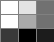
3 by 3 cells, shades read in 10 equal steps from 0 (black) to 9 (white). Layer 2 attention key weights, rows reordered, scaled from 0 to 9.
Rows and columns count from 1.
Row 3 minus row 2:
-7 -6 -3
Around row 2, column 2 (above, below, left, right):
8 0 9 4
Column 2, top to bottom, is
8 6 0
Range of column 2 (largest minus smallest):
8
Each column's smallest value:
2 0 1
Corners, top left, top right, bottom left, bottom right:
9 4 2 1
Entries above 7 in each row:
2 1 0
